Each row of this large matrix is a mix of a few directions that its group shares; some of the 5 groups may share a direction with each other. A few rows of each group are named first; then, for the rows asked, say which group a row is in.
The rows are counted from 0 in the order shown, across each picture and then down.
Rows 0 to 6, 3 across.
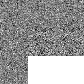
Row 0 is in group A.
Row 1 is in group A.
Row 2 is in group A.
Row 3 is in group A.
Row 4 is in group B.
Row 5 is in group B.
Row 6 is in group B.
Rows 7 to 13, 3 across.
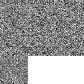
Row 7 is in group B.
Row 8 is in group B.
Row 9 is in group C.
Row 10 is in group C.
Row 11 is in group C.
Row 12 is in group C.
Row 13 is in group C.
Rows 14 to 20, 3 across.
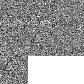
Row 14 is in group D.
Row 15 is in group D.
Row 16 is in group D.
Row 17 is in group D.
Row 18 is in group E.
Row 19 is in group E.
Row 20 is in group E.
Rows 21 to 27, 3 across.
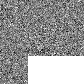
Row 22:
C
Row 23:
D
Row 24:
B
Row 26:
D
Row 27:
D
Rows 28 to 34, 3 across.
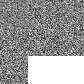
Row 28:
A
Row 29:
D
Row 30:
A
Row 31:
A
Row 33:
A
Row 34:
E
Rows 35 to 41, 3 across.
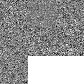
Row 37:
C
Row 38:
C
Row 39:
D
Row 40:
C
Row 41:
E
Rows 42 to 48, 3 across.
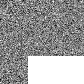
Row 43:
B
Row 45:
D
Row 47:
E
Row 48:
A
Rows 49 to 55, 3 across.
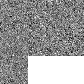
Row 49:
C
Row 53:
D
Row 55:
D
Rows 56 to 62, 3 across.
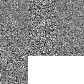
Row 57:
B
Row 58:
A
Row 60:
A
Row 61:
B
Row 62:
E
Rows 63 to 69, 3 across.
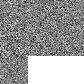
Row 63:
A
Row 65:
B
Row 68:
C
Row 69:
A
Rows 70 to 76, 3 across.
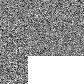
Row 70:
E
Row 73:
B
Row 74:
A
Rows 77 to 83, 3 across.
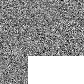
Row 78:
A
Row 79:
C
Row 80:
C
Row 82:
B
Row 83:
B
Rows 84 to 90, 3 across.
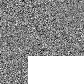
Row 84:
E
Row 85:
D
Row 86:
B
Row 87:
E
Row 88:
C
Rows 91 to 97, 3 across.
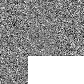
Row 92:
B
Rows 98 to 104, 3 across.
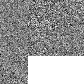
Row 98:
D
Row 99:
B
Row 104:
C
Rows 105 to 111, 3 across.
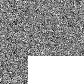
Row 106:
B
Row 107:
C
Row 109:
B
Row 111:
D
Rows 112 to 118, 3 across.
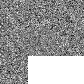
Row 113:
A
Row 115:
C
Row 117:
D
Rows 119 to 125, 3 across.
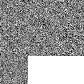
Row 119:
E
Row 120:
C
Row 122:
A
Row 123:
E
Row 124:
A
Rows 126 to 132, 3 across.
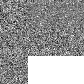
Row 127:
B
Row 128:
D
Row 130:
B
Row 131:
D
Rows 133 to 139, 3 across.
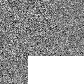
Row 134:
E
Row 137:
C
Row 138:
D
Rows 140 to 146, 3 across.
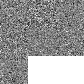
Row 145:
C
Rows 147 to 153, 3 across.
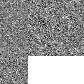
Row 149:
C
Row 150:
B
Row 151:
B
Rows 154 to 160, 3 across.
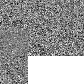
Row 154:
D
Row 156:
D
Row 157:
B
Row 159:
A
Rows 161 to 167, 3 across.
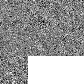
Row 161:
C
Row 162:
C
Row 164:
A
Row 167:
C
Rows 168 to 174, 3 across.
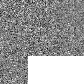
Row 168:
E
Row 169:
C
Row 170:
D
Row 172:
D
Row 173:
D
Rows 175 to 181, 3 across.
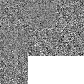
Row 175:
E
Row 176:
A
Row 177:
D
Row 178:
D
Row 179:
C
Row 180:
E
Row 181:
D
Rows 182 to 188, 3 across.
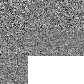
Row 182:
B
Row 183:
C
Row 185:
E
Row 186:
B
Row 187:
D
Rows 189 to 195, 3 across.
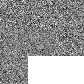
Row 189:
E
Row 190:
C
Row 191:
A
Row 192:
D
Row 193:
A
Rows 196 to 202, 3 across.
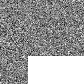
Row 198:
B
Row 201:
B
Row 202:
E
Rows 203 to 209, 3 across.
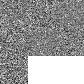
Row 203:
D
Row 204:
C
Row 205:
B
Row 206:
E
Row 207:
A
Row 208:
C
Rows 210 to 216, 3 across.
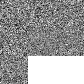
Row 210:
C
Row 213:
B
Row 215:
C
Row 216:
D
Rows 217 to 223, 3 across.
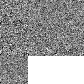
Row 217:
D
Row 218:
D
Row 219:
A
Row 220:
C
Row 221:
D
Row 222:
A
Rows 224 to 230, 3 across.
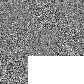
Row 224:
B
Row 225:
C
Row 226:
A
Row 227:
A
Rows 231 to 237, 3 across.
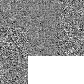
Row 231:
A
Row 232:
A
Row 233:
B
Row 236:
A
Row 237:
A
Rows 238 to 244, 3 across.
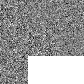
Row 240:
C
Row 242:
D
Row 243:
A
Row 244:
E
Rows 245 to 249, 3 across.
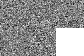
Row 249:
E
